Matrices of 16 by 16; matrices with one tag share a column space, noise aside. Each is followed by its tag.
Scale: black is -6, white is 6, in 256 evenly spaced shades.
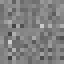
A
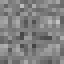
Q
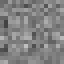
Q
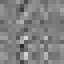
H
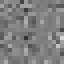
Q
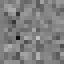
H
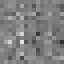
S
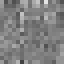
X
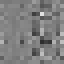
S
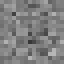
S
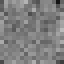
X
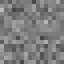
H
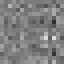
Q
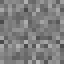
H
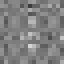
Q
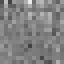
X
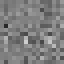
A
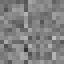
H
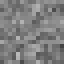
H
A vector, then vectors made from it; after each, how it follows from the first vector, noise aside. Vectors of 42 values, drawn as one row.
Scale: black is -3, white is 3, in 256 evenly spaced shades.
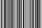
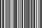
negated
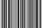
reversed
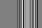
partly zeroed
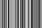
wrapped around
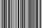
reversed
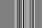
partly zeroed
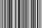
wrapped around
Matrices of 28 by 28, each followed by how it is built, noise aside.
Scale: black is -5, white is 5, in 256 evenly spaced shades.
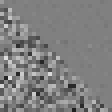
lower triangular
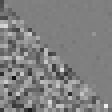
lower triangular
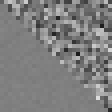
upper triangular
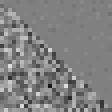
lower triangular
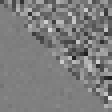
upper triangular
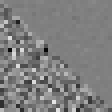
lower triangular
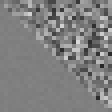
upper triangular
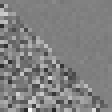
lower triangular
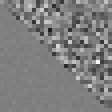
upper triangular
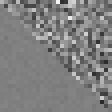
upper triangular
